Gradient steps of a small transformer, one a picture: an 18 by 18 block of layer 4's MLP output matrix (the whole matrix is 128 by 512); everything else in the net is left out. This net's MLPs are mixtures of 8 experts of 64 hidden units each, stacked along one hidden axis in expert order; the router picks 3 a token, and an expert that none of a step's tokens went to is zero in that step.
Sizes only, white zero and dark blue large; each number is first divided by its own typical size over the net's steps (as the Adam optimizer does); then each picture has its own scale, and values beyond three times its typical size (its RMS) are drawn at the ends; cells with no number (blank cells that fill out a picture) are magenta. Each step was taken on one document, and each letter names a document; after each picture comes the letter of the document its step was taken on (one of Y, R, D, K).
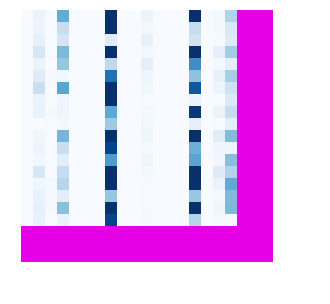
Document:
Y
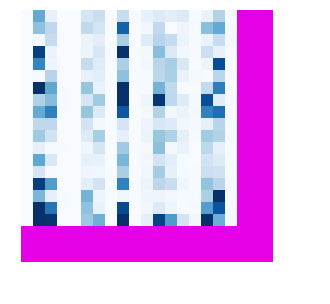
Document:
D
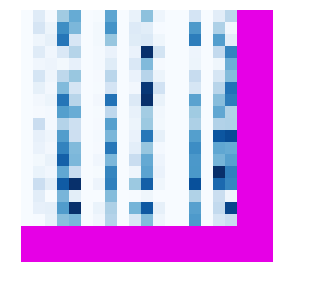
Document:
Y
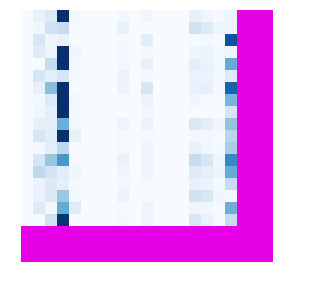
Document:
Y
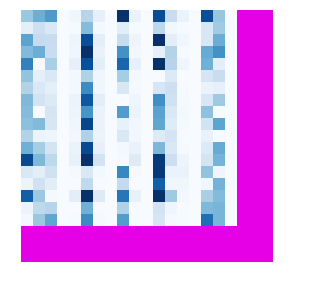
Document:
D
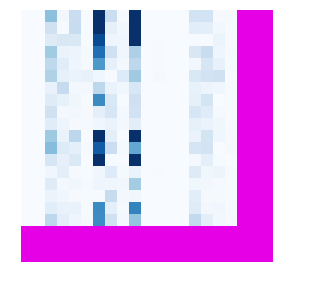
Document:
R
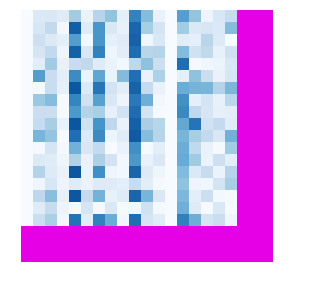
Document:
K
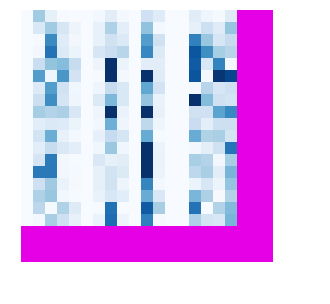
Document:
Y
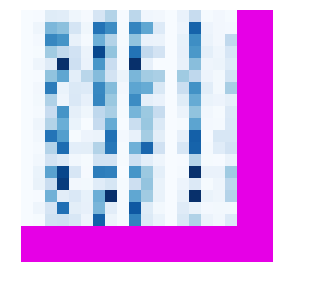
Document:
K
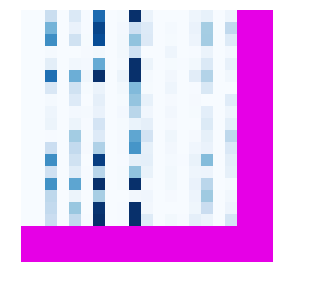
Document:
R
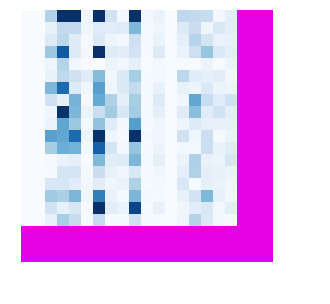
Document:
R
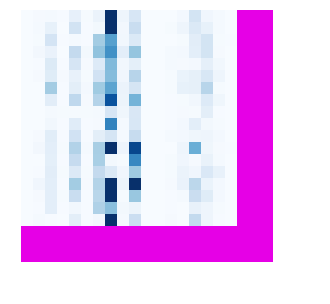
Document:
R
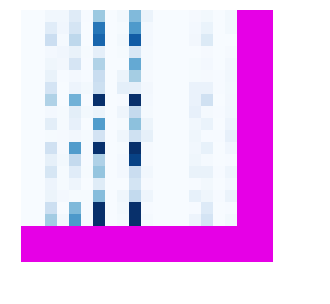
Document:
R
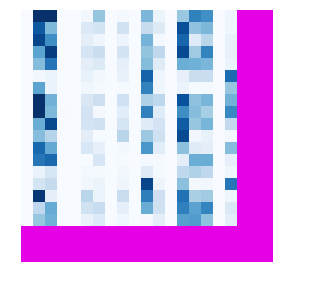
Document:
K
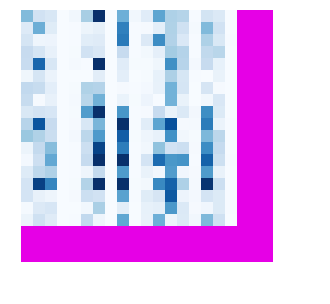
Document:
D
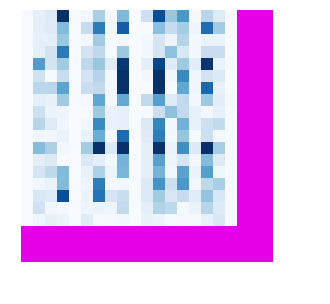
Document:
D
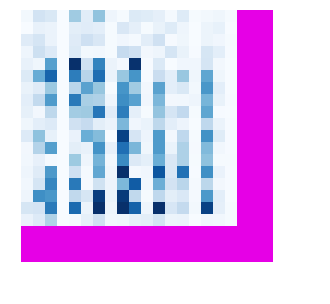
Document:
D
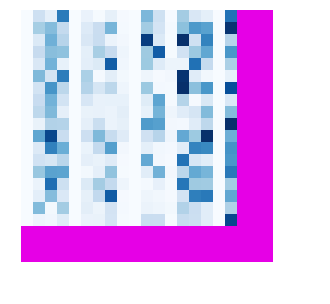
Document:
K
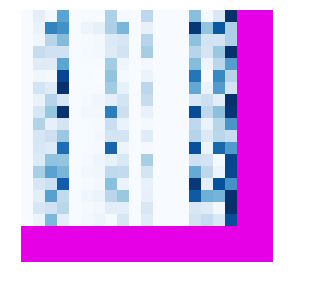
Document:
Y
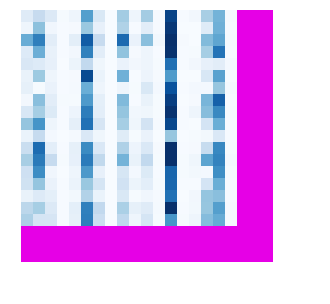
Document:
D
